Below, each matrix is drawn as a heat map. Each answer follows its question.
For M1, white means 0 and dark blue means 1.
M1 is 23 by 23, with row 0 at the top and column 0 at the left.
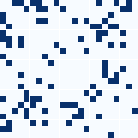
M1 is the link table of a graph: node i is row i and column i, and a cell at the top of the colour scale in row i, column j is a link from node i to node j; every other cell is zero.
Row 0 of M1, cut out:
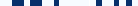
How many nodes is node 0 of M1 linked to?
8
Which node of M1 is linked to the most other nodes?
node 0
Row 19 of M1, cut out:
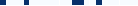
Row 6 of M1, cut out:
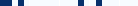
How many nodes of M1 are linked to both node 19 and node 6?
3
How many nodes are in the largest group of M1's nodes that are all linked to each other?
3
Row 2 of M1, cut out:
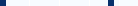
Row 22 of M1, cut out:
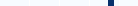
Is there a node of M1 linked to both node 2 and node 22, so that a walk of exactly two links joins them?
yes
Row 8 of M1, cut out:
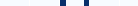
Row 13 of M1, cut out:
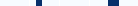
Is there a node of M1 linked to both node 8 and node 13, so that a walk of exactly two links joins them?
no
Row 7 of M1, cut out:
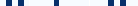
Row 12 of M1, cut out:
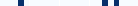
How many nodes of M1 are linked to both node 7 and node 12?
1
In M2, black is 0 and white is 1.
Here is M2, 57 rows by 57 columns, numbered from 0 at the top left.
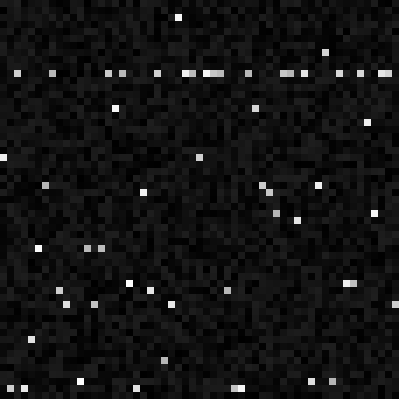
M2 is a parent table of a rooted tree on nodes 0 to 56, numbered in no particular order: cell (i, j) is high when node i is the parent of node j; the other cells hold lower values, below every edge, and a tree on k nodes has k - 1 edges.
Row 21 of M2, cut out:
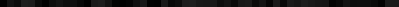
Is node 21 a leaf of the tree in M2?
yes
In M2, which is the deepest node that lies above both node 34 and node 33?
55
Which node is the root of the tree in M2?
10
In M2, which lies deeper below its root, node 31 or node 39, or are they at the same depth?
node 39
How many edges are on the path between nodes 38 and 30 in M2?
3
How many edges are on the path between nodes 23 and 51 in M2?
1
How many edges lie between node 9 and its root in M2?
2
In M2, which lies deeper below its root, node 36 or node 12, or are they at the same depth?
the same depth
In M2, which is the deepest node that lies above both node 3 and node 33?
55
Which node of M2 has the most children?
10
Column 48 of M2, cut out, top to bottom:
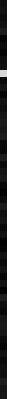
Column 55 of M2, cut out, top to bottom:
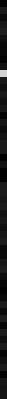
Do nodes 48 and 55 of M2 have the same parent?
yes
